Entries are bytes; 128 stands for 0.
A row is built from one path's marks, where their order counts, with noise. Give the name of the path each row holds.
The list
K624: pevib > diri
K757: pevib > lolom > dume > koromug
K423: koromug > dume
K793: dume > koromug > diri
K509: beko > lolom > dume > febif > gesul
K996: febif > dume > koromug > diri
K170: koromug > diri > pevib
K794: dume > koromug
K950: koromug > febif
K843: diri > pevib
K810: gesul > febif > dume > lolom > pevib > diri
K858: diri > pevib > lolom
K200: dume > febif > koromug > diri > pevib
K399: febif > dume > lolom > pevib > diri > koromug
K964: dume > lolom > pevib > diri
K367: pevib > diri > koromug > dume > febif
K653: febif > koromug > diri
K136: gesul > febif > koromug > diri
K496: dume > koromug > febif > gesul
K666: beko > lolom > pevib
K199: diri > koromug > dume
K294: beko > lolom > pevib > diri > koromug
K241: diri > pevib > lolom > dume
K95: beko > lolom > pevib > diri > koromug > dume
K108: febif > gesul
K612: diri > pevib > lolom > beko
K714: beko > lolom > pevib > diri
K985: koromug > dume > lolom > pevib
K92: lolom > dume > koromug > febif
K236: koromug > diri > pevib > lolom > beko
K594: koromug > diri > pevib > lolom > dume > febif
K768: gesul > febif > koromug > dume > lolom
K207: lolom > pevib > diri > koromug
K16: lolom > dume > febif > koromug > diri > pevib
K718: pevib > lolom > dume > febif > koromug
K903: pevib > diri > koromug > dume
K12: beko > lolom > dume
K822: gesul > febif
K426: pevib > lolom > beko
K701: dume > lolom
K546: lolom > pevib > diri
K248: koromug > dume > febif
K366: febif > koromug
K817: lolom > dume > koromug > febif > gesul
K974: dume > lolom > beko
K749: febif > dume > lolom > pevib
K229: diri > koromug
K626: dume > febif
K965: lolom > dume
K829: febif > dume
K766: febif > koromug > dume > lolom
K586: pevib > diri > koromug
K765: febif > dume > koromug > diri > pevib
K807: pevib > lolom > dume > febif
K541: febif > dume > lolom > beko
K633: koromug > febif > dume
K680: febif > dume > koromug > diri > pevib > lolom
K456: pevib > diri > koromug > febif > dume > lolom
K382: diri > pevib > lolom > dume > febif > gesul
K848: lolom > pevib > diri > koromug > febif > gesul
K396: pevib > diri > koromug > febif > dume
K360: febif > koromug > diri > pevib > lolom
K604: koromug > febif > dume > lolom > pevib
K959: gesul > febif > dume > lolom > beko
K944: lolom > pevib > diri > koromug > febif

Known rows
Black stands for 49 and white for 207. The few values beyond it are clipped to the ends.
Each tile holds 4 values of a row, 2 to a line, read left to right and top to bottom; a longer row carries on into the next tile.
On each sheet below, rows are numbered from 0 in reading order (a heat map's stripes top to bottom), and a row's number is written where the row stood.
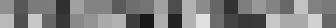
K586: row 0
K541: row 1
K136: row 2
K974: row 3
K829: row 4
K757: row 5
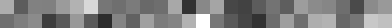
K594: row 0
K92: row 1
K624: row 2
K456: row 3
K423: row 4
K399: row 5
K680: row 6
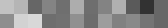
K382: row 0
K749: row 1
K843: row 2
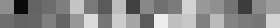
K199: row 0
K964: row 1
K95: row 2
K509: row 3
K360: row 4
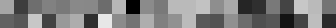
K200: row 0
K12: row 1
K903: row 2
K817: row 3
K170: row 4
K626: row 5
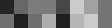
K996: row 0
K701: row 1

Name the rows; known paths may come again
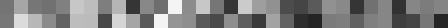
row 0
K426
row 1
K807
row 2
K95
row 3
K944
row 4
K108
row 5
K633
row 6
K765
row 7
K248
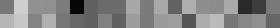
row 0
K509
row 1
K199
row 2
K959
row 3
K399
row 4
K236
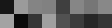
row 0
K366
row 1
K950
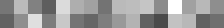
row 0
K964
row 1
K207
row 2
K817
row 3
K848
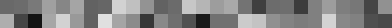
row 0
K136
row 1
K714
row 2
K546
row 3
K822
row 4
K612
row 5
K360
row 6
K604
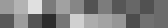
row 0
K92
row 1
K858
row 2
K229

